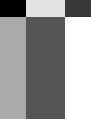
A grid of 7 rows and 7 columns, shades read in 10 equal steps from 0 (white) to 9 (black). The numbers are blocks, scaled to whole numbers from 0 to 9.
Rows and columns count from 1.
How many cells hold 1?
3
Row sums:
35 24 24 24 24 24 24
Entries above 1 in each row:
4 5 5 5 5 5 5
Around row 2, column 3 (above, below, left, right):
1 6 3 6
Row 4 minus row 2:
0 0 0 0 0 0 0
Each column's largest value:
9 9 6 6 6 7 7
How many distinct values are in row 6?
3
